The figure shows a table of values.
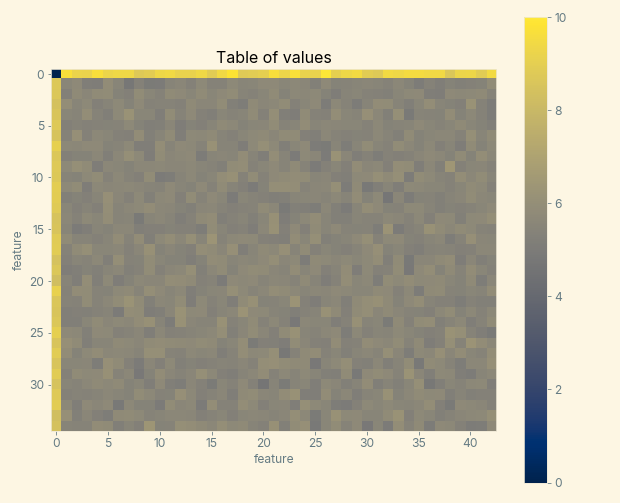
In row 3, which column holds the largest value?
0
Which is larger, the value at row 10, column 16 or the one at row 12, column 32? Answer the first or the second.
the first
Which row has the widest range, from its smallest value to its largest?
0
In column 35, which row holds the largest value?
0
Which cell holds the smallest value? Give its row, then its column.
0, 0
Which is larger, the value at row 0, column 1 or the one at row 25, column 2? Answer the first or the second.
the first
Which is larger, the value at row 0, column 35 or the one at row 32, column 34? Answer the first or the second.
the first
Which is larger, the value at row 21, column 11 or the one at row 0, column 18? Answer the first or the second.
the second
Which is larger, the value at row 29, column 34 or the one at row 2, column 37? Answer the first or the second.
the first
